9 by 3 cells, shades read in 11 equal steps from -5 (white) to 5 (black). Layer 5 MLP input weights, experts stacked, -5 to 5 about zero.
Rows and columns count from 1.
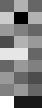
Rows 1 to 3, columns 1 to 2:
1 -2 / -3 5 / -1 0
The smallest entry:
-5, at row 9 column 1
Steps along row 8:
down up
